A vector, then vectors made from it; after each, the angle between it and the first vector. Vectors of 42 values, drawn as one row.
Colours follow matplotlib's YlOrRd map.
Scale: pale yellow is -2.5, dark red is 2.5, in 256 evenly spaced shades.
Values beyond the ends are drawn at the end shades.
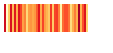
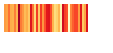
orthogonal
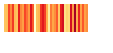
orthogonal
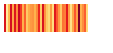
nearly parallel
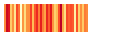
partly opposed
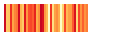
partly aligned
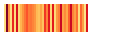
nearly opposite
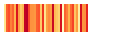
partly opposed
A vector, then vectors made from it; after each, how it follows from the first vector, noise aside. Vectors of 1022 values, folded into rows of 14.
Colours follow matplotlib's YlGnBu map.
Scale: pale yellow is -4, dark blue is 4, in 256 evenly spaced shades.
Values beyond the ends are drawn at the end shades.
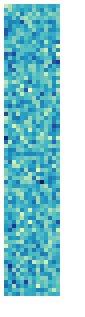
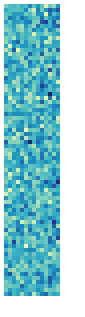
wrapped around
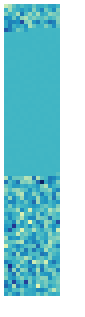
partly zeroed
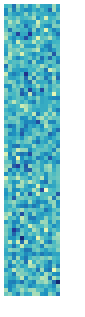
wrapped around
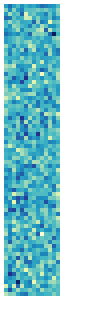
wrapped around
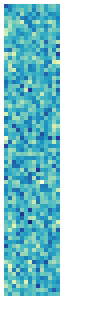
negated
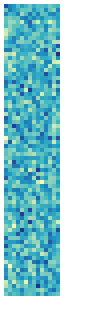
negated
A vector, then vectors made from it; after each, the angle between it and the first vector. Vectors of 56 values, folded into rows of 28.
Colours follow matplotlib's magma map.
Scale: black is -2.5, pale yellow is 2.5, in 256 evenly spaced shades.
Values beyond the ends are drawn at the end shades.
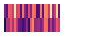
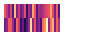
partly aligned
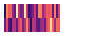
orthogonal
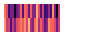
nearly opposite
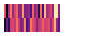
partly aligned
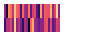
nearly parallel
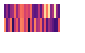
orthogonal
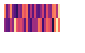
orthogonal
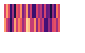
partly opposed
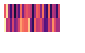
nearly opposite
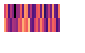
nearly opposite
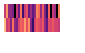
nearly opposite
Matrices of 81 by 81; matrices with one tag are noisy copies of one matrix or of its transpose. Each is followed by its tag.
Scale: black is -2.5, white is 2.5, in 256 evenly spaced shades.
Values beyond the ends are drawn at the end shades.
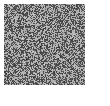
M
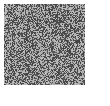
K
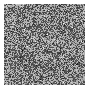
K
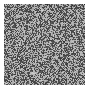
M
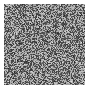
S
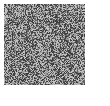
K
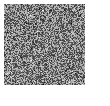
S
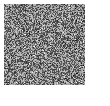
S
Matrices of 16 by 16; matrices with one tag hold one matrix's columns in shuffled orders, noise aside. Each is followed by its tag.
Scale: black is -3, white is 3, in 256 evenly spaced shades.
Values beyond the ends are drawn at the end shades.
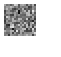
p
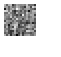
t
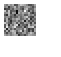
p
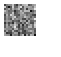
t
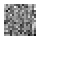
t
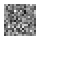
p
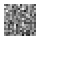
t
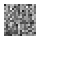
t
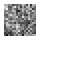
t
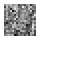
t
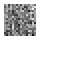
t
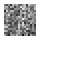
t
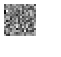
p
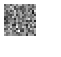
p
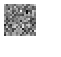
p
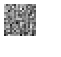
t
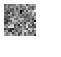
p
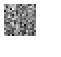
t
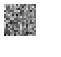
t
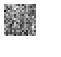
t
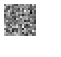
p
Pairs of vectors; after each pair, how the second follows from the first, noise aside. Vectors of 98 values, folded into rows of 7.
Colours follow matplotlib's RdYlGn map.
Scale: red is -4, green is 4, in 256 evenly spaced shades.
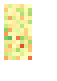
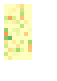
partly zeroed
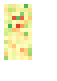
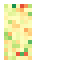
wrapped around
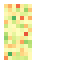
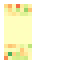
partly zeroed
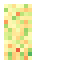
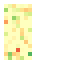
partly zeroed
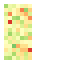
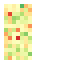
wrapped around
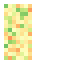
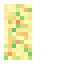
wrapped around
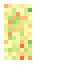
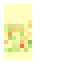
partly zeroed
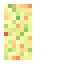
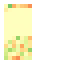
partly zeroed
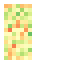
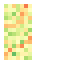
wrapped around
